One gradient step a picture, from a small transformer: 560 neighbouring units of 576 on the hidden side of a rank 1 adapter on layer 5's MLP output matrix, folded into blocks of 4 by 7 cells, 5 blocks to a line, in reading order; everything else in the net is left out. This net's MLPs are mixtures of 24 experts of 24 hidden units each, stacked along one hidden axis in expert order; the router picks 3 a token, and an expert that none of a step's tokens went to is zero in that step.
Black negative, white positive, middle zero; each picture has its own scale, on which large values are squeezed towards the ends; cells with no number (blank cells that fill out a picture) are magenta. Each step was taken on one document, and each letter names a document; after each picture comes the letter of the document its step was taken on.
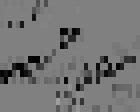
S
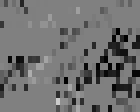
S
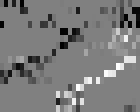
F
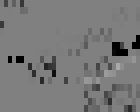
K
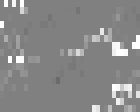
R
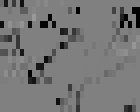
F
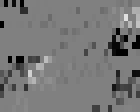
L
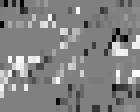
L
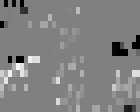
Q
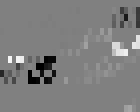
K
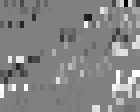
L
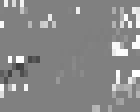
R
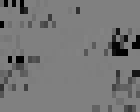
Q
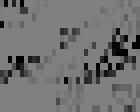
S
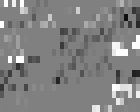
L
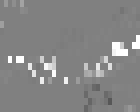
K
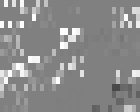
L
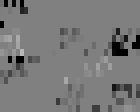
Q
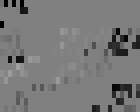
Q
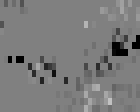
K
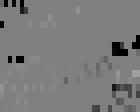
Q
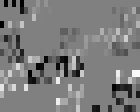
L
